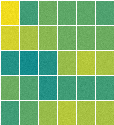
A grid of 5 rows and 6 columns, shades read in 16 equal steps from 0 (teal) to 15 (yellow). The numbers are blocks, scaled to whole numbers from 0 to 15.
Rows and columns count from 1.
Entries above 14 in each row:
1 0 0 0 0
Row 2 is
13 10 8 6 6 6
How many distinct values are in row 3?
5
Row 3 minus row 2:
-12 -10 -7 3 5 4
